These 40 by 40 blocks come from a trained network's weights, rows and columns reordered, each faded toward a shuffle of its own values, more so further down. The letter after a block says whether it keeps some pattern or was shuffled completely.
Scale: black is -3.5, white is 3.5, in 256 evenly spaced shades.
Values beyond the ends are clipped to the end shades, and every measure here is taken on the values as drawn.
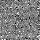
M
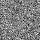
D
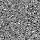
M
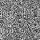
M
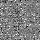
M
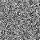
M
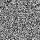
D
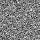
D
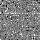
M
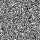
D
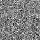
M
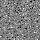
D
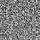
M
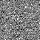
M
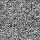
D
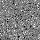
D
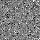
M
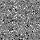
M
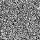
D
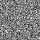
M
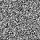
D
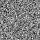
D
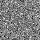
D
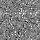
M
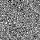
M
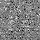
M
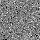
D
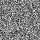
D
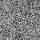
M
